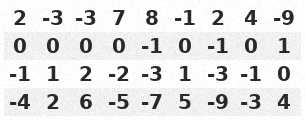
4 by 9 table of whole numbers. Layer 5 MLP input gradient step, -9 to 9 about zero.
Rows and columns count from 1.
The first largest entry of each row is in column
5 9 3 3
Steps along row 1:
down same up up down up up down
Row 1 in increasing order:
-9 -3 -3 -1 2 2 4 7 8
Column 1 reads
2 0 -1 -4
